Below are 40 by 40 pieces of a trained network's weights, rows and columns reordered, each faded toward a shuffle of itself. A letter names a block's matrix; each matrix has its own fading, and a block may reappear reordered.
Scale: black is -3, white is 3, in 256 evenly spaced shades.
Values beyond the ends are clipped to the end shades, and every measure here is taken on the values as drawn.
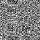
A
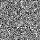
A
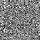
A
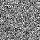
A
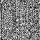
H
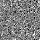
A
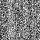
H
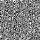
A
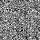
H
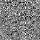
A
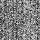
H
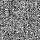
H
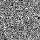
A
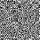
A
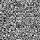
A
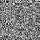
A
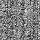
H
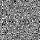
A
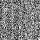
H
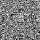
A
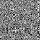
A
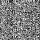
H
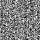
H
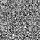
A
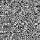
A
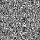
A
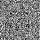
H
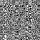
A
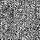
H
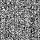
H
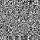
A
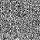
A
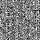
H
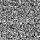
A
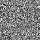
A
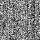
H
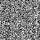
H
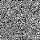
A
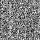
H
